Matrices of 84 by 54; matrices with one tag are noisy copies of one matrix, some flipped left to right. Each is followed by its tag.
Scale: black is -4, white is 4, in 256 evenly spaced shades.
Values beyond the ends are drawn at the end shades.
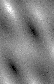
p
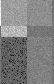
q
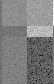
q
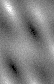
p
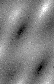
p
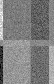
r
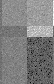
q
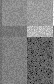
q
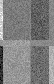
r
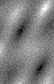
p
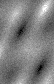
p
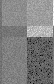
q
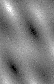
p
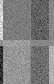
r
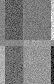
r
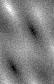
p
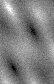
p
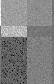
q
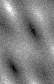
p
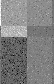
q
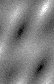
p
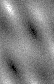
p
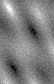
p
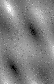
p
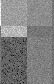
q
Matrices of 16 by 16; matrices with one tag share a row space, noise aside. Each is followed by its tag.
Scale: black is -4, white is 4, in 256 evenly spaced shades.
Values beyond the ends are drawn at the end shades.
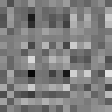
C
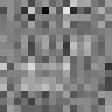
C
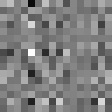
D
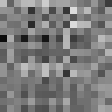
C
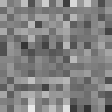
C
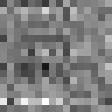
C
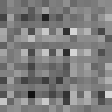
C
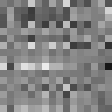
C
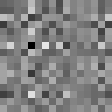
D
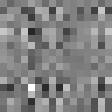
D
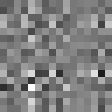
D
